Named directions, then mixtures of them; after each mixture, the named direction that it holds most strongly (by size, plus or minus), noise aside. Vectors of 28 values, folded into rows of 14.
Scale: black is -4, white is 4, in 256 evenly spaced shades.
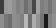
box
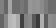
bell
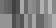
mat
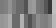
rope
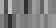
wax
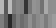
wax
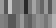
wax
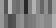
wax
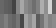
mat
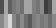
wax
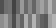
mat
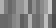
rope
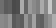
mat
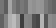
bell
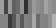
wax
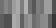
rope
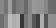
bell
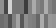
wax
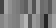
box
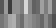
wax
